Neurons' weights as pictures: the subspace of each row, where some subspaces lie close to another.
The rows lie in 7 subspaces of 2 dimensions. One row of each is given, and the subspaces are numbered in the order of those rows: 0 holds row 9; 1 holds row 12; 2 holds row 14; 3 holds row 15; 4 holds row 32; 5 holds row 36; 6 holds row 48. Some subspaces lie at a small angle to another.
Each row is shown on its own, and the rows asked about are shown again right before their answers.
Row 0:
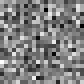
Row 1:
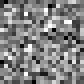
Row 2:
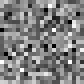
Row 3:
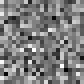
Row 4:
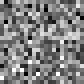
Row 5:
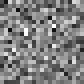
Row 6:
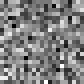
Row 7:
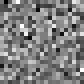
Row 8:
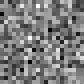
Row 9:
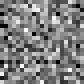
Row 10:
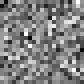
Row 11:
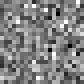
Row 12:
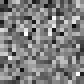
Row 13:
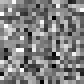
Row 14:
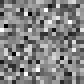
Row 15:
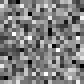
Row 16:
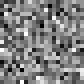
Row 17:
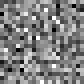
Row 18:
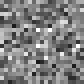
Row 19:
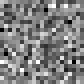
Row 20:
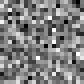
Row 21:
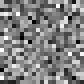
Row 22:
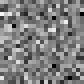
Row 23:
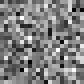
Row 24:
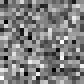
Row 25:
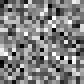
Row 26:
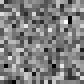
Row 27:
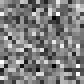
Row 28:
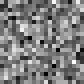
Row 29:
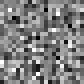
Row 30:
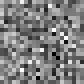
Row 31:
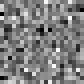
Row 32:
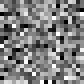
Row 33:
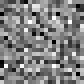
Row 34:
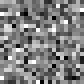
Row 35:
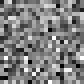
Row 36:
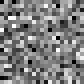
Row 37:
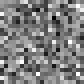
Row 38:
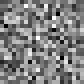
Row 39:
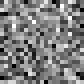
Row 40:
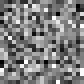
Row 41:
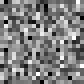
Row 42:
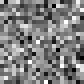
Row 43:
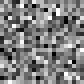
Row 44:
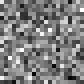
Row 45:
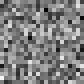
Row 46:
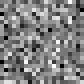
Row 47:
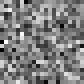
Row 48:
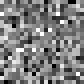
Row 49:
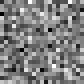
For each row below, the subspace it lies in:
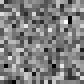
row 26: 6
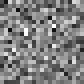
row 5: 1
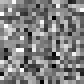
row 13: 4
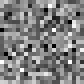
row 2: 2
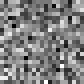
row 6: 5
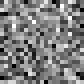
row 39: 0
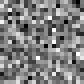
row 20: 3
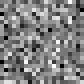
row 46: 6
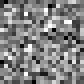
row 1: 2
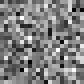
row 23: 3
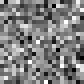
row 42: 3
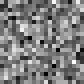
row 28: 3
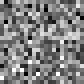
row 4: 2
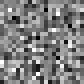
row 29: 5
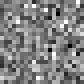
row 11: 5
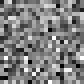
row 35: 5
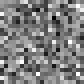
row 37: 0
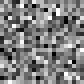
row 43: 5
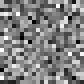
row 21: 0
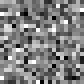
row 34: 4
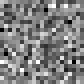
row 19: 2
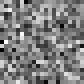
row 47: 4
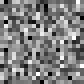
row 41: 2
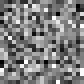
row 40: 0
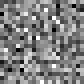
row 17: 4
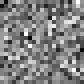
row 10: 1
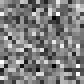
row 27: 0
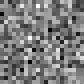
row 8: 3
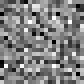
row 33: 0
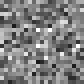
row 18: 4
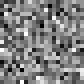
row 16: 4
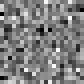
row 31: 6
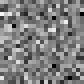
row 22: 4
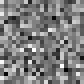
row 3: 5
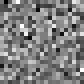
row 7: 1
